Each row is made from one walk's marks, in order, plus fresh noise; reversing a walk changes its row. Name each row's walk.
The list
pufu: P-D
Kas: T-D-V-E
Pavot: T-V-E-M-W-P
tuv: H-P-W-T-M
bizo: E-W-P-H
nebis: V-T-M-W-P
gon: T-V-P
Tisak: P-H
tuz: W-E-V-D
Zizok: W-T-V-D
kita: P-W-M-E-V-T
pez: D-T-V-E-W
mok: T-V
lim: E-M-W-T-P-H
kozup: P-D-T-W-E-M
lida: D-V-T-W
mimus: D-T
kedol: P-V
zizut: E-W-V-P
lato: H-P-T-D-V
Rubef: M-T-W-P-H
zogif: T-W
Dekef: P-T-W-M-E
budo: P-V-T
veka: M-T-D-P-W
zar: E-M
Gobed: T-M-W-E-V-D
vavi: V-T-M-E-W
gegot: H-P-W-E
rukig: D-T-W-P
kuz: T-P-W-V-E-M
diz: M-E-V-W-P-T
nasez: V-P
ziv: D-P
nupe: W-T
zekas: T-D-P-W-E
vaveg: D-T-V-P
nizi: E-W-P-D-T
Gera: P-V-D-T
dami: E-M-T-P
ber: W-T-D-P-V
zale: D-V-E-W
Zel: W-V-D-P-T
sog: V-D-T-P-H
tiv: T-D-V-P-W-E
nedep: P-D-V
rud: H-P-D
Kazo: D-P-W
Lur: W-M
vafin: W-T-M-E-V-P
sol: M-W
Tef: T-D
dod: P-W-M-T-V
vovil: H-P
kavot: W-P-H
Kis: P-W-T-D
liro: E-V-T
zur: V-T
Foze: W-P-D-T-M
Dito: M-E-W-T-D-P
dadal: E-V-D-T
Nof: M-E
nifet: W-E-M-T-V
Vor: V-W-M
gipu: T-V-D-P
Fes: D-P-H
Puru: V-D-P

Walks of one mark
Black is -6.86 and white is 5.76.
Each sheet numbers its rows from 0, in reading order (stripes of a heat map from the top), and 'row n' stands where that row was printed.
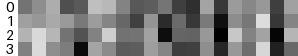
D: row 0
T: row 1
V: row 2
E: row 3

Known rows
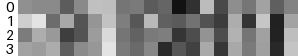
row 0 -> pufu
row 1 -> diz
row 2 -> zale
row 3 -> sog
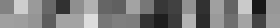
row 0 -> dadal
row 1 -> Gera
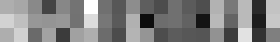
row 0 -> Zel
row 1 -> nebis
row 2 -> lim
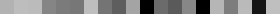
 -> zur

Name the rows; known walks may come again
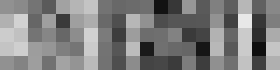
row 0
kozup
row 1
lim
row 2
Lur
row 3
vavi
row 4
tiv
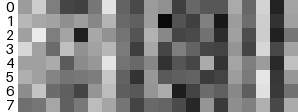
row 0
tuz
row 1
gon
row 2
zar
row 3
Rubef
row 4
sog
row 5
nupe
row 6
nizi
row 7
mimus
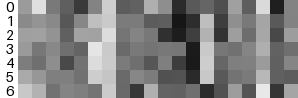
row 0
zizut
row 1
pufu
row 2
Gera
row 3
rud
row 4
Fes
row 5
Tisak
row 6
vafin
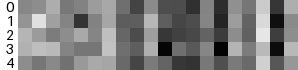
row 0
Kas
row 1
liro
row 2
kuz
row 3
zur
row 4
zekas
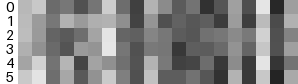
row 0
nifet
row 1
veka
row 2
kavot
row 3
Foze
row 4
dami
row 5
diz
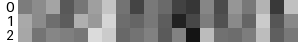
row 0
pez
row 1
Kis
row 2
lato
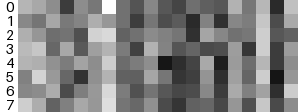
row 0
Zel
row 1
Tef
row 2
gegot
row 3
Dito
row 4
budo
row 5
dadal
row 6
lida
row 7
dod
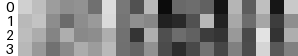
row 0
nebis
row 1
kedol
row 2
Gobed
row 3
Dekef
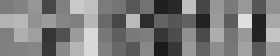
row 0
ziv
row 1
Pavot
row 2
zale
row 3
Kazo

